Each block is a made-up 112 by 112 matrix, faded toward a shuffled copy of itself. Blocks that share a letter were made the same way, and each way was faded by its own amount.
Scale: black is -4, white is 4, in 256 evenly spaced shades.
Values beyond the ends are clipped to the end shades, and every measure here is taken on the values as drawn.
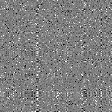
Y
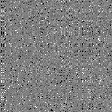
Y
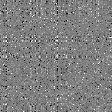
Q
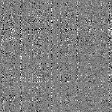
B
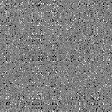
Y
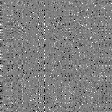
Q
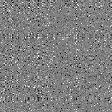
Y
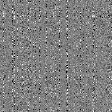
B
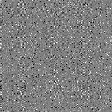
Y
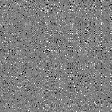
Y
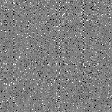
Y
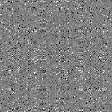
Y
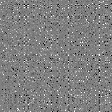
Q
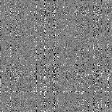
B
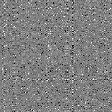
Y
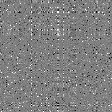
Q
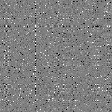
Q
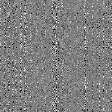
B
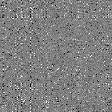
Y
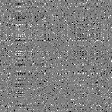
Q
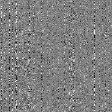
B
